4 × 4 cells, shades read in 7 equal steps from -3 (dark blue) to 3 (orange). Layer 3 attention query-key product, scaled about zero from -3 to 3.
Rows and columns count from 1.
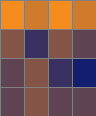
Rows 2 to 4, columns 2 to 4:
-2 0 -1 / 0 -2 -3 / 0 -1 -1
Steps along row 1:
down up down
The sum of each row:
10 -3 -6 -3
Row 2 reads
0 -2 0 -1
